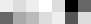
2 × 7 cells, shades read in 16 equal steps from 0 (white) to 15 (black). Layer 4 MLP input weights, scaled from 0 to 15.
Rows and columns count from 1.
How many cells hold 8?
0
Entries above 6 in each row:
2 2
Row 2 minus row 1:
8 3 3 2 -1 -5 -7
